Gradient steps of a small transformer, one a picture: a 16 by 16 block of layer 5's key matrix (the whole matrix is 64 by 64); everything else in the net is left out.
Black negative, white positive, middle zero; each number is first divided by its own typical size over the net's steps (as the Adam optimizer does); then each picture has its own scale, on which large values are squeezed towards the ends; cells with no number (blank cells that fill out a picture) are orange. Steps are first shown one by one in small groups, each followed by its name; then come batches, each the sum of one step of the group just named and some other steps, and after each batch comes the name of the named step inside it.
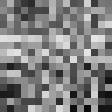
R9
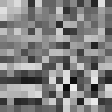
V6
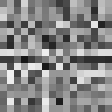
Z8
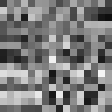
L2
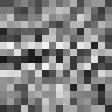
R9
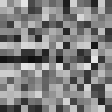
V6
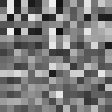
L2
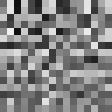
Z8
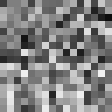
L2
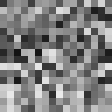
L2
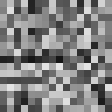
V6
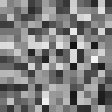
R9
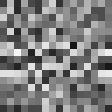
Z8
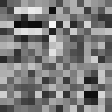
L2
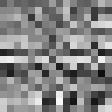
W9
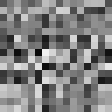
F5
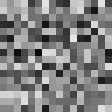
F5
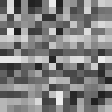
W9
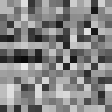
F5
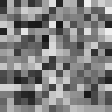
F5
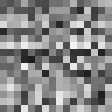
W9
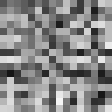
W9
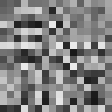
W9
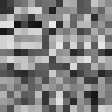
W9
